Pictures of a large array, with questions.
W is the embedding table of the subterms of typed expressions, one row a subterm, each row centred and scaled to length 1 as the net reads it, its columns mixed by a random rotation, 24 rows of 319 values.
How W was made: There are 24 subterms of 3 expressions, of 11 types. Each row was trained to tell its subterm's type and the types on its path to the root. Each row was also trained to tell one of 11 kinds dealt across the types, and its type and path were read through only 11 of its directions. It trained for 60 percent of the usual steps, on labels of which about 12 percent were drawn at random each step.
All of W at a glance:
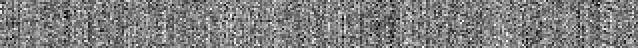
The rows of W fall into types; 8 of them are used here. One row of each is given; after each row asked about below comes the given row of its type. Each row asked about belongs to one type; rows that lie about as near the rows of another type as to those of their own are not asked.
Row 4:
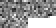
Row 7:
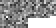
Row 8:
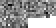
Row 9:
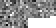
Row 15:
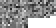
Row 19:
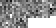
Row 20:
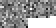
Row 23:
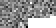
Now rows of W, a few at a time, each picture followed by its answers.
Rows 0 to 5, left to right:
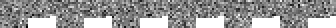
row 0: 23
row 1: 4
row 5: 15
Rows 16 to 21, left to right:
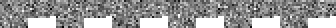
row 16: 20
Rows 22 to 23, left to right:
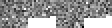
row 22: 4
